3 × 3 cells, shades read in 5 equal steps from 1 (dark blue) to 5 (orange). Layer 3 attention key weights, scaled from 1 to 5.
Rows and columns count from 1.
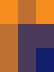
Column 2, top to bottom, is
4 2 2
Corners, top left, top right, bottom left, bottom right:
5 5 4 1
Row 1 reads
5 4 5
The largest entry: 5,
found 2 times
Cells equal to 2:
3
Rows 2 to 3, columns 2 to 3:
2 2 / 2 1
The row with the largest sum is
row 1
